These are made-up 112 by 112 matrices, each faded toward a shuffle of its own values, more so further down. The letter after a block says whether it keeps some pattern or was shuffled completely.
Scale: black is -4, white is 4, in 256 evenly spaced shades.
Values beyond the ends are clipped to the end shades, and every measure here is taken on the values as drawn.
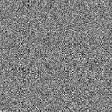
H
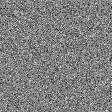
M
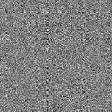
H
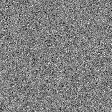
M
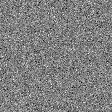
M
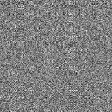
H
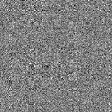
H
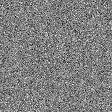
M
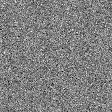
M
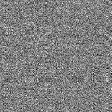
H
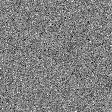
M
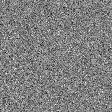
M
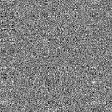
H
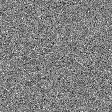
M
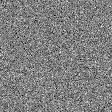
M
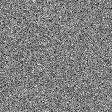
M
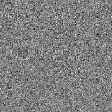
H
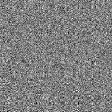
H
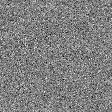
M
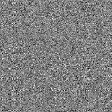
H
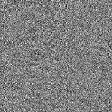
H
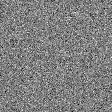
M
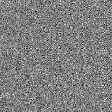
H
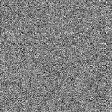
H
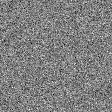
M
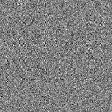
H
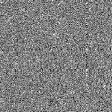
H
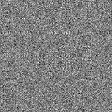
H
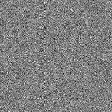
H
